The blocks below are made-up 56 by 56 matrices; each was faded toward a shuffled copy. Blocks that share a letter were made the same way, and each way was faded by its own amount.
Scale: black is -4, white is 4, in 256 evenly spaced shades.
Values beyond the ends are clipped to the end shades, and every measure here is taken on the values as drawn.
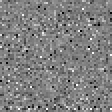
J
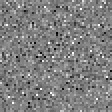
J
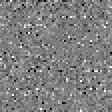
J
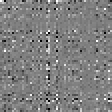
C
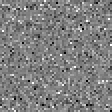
J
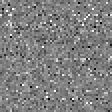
J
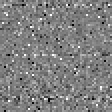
J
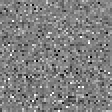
J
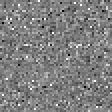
J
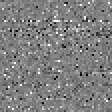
J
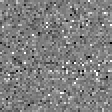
J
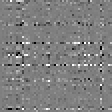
C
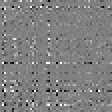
C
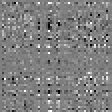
C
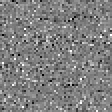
J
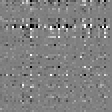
C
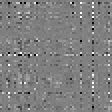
C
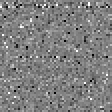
J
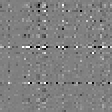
C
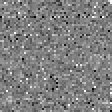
J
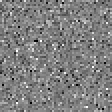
J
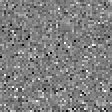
J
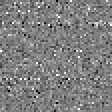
J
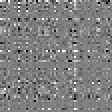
C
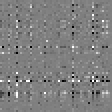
C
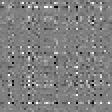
C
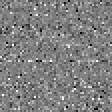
J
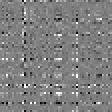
C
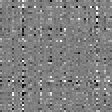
C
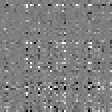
C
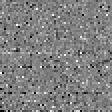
J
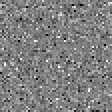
J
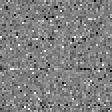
J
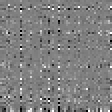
C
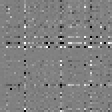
C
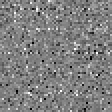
J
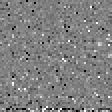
J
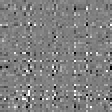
C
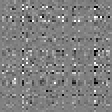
C
